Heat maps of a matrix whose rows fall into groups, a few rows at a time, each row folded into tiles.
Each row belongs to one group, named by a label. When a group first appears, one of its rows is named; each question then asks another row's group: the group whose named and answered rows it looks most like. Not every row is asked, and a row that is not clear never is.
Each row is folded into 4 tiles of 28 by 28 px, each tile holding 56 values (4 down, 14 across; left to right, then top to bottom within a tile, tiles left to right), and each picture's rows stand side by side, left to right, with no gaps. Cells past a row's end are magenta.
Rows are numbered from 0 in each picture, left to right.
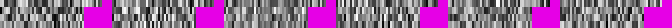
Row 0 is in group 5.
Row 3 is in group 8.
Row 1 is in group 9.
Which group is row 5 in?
8
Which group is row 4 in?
5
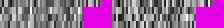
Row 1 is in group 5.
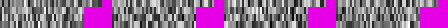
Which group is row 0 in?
9
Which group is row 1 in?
8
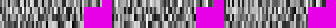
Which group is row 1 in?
8
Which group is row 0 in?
8
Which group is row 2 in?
8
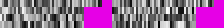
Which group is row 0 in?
5
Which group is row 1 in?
8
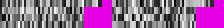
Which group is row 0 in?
8
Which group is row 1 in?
5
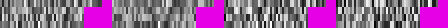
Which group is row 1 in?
5
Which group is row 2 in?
9
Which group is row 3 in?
8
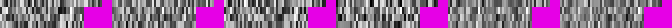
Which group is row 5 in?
9
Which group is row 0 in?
5
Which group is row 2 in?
5
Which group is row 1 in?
8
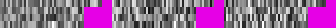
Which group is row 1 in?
5
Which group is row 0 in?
8
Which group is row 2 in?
9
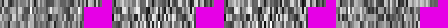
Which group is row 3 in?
5
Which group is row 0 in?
9
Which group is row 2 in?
9
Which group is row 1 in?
9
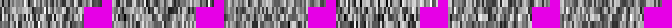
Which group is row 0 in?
9
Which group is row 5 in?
5
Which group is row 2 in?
8
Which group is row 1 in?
5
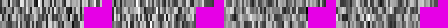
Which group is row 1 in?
9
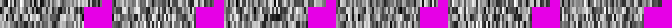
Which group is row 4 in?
9
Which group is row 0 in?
5
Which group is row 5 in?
9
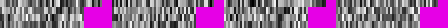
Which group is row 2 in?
5
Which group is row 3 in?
8
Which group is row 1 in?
8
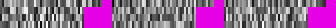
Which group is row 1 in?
8
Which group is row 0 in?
9
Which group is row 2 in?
9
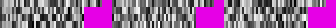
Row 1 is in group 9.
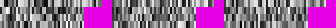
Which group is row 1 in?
8
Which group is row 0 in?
5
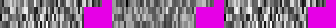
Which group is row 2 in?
9
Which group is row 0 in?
9
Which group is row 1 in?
5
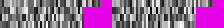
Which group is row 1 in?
8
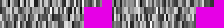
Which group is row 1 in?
9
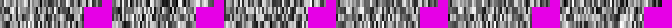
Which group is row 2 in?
8
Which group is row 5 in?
5
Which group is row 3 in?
9
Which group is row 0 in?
9
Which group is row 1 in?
8
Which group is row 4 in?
9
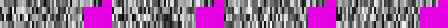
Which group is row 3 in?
8
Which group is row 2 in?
9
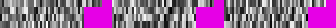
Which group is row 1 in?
5
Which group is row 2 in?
8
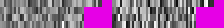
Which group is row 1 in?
8
